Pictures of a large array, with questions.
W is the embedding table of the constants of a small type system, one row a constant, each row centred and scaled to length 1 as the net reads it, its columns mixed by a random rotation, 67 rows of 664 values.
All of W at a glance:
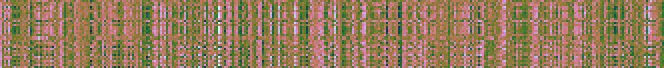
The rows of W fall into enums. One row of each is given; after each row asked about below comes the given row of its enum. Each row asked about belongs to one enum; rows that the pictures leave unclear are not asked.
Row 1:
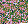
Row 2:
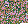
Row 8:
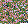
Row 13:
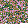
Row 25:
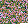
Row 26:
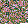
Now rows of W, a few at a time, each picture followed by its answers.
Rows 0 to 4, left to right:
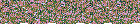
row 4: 2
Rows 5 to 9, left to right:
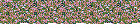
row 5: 8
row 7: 26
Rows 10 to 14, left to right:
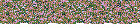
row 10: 8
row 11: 2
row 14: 26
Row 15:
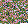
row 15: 8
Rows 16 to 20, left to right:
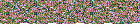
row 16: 8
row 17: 26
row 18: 1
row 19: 26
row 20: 25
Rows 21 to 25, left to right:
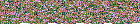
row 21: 2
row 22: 8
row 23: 26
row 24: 13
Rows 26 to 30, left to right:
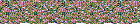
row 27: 8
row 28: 26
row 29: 8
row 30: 26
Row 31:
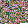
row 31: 26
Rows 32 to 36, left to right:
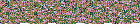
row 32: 26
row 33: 8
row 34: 2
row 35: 26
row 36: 1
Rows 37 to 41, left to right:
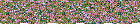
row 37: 8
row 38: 1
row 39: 8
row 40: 25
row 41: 26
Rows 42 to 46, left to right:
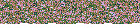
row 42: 13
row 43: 26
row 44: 2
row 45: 13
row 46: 25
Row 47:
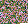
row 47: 25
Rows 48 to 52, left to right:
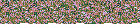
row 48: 26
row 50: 13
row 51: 25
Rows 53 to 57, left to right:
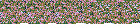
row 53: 25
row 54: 25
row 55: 25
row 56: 8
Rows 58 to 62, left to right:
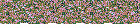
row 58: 8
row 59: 25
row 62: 25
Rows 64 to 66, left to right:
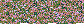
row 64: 8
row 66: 25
